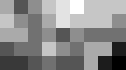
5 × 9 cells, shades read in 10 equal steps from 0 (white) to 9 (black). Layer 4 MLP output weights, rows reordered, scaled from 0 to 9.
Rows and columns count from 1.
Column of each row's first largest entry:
2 3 5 9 9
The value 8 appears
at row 4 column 9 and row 5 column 8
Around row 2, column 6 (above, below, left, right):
0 4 1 2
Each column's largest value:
7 7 6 5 6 6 5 8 9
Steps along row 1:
up down down down down up same same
